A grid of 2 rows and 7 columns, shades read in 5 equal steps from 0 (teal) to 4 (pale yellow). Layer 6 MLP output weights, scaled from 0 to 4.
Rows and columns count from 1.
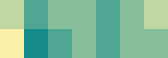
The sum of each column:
7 1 3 4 2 4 5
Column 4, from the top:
2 2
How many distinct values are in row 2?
4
